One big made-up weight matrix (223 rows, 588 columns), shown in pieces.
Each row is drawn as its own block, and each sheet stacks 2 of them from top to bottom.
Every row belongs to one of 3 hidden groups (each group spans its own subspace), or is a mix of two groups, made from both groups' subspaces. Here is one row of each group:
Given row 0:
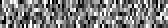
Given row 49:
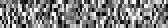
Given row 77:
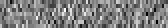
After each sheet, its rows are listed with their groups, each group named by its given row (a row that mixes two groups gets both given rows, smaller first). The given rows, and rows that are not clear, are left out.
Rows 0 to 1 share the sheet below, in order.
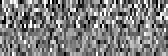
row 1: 49
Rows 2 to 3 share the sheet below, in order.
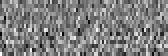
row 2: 0
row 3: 0 and 77
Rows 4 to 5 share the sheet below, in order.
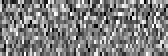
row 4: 0 and 49
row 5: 0
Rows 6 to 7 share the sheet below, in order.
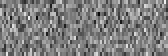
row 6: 49
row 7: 0
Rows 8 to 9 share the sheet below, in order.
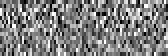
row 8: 49
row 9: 0 and 49
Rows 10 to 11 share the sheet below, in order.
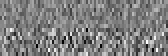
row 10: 77
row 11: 77
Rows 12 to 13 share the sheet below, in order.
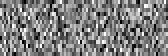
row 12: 49
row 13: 49
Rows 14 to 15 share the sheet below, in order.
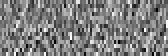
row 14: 77
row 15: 0
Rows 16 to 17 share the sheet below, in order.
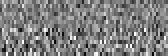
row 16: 0 and 49
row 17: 0
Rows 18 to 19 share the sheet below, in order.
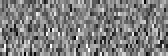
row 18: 0
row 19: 0
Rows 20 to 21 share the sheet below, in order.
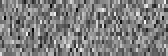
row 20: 0 and 49
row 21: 77
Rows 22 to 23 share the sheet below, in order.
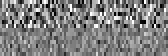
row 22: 0
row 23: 49
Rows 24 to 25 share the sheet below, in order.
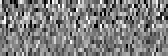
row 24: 0
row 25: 0 and 77
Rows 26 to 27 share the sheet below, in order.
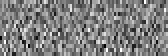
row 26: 0
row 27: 49
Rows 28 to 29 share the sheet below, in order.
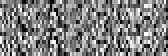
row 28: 49
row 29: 49
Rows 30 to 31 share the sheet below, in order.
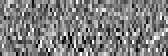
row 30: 0 and 77
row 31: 77
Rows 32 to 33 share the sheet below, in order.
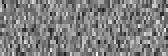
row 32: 0 and 49
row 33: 49
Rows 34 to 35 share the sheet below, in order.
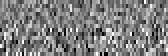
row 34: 0
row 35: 0 and 77
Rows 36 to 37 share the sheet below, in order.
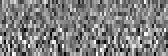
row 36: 0
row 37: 49
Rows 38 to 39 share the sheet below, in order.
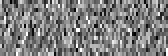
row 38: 0
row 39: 77
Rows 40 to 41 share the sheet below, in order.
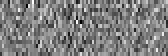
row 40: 77
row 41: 77
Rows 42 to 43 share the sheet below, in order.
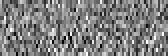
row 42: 0
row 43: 77
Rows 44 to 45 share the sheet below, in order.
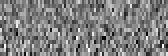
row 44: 77
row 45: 0
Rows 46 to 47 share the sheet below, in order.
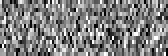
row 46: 0
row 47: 77
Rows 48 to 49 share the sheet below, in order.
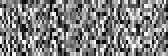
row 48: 49
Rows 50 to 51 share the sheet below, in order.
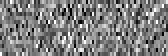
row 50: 77
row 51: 77
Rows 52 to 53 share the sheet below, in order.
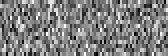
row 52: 49
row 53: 0
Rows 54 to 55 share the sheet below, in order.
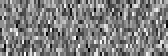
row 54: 77
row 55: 0
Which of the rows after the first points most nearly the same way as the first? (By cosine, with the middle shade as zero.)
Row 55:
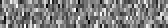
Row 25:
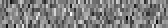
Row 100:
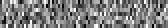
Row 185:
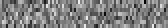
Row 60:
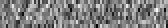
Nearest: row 100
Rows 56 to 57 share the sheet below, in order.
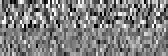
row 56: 0
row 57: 49
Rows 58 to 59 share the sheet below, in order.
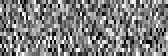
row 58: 49
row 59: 49 and 77
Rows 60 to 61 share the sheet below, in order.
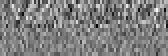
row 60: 0 and 77
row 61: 49
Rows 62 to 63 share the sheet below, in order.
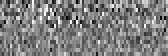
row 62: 77
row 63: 49
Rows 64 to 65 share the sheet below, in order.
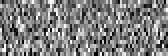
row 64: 49
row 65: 0
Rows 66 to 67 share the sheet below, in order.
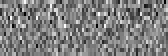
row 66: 49
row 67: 49 and 77
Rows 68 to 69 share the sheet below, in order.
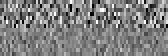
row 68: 0
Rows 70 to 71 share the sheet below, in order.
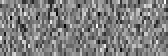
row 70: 49
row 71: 49
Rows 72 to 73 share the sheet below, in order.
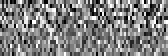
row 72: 0 and 77
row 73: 49
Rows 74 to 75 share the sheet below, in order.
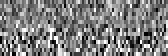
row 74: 77
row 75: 49
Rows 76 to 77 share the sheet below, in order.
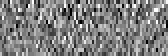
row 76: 77
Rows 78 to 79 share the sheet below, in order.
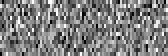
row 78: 49
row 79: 77
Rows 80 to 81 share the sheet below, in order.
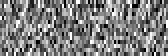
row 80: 77
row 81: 0
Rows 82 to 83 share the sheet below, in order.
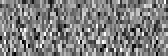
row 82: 49
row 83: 49
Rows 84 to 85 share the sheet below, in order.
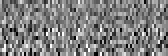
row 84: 0
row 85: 0
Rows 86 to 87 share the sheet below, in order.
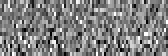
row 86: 0 and 77
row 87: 49
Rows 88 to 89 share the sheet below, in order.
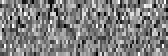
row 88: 49
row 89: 0 and 49
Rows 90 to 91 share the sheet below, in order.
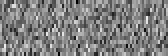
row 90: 77
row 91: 0
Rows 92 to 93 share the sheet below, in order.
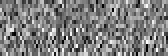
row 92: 49 and 77
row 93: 77
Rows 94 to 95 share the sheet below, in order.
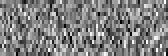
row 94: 49
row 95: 77
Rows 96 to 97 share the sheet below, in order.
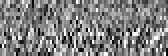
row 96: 77
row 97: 77
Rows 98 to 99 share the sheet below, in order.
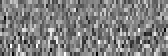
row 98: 0
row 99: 49
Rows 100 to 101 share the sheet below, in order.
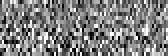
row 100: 0
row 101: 77
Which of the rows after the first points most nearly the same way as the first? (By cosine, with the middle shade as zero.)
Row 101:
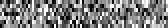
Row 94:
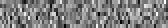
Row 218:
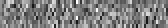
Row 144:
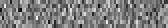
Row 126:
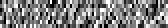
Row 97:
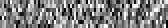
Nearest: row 126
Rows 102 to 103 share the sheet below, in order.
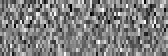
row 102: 0
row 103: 49
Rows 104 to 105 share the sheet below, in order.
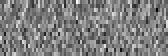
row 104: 77
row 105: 49
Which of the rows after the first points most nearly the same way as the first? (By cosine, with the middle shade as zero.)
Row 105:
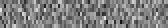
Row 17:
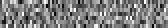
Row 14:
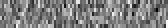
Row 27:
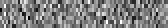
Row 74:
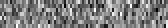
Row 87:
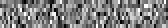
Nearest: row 87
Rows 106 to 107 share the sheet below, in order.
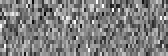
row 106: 77
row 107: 0
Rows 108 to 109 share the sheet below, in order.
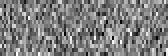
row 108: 49
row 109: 77
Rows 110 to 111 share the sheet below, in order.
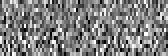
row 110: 0
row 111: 49
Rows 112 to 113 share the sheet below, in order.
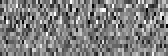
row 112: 0
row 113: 0 and 77
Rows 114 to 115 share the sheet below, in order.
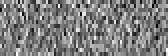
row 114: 49
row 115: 77
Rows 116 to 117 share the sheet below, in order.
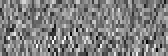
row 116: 49 and 77
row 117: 77
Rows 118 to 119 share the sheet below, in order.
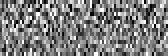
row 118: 0
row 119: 0
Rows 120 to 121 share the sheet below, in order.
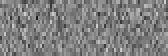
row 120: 49
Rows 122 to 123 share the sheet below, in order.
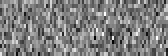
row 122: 0 and 49
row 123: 77
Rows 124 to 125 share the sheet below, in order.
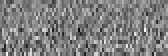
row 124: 77
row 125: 0
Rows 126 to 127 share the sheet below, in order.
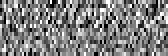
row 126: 0 and 77
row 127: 0
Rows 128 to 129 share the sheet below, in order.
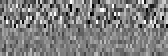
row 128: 0
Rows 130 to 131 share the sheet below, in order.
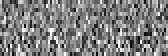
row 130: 0
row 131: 49
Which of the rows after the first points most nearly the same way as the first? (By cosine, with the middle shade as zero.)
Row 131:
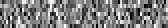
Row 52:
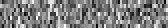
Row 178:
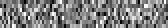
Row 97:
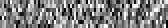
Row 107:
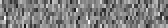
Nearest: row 52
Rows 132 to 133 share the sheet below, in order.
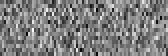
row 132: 77
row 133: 77
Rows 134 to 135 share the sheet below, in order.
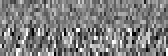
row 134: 0
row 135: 77
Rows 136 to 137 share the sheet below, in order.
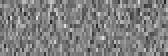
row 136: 49
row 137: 0
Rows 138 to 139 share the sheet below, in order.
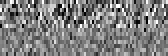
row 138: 77
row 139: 0
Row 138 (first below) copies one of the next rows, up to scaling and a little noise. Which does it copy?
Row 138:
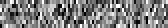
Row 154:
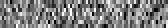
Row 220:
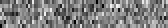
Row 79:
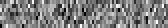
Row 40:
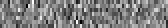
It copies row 79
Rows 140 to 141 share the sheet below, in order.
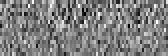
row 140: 49 and 77
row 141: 49
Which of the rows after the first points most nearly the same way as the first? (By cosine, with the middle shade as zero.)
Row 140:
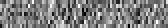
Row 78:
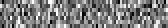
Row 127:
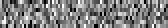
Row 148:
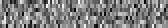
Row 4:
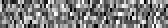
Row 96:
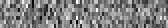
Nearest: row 78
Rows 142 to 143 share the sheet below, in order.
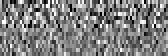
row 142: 0
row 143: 49
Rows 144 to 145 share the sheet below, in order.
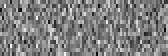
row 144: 49 and 77
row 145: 49
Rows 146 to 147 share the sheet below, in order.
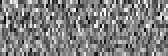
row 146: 0
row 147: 0
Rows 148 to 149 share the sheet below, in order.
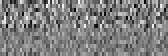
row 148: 0
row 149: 0
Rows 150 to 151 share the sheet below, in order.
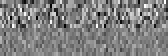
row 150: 49
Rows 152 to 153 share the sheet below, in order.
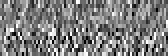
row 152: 77
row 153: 77
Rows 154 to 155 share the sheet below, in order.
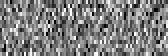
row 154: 77
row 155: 0
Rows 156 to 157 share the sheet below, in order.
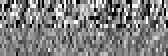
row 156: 77
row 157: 77
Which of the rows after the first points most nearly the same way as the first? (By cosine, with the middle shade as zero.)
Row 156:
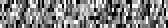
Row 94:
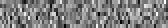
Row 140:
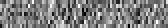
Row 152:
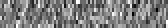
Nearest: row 94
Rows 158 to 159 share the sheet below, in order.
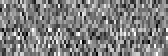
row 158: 49
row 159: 49 and 77
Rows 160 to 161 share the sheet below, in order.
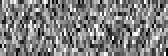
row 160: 0
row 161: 77
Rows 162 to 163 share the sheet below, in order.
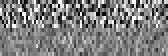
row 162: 49
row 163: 77
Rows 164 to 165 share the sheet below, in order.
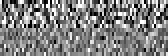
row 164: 0
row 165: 0
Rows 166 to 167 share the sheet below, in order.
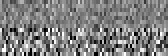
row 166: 0
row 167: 0
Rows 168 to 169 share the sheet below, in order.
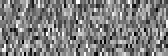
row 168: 77
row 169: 0
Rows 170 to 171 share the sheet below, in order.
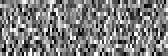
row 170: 49
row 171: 0
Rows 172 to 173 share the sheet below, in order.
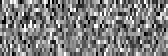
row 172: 0
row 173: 49
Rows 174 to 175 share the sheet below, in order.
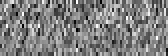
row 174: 0 and 77
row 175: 77
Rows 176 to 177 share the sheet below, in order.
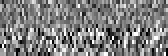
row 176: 49
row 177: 77
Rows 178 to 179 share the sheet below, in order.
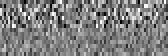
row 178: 49
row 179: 0
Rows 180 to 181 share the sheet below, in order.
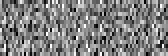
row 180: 0
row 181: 0
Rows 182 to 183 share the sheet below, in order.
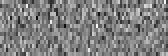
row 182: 49
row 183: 0 and 49
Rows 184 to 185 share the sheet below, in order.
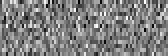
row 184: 0
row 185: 0
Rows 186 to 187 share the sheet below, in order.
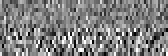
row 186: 0
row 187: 77
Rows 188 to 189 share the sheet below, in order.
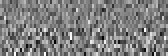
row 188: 0
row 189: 0
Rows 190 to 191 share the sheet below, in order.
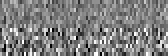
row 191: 0
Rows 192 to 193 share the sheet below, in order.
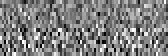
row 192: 49
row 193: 49
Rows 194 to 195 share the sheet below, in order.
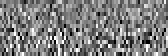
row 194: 49
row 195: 49 and 77
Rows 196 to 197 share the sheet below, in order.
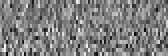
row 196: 77
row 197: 0
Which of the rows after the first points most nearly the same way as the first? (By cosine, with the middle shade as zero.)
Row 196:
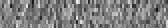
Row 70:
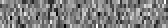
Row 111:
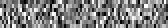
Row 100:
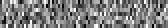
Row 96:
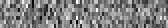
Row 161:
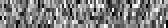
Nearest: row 96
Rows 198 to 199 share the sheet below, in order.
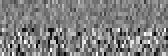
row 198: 0
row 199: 49
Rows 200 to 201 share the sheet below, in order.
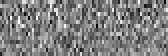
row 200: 49
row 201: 77
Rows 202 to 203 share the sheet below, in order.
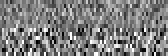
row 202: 77
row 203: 0
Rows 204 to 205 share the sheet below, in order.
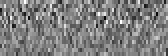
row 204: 49
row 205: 77
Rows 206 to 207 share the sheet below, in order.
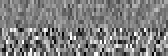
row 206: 77
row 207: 0
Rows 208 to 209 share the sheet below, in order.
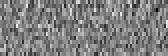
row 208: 77
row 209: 0
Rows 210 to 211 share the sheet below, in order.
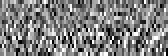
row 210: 0
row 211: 77
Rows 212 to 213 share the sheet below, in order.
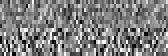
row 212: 77
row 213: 49
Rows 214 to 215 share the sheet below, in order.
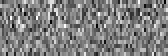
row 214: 49
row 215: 0
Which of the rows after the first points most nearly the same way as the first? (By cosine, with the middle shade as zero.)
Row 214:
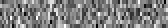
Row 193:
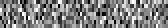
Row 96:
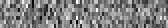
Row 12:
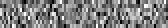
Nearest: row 96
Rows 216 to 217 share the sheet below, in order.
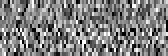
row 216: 77
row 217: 49
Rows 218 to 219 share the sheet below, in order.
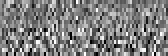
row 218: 77
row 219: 0
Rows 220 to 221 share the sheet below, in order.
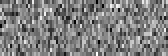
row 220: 77
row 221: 49
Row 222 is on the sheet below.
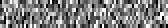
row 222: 0
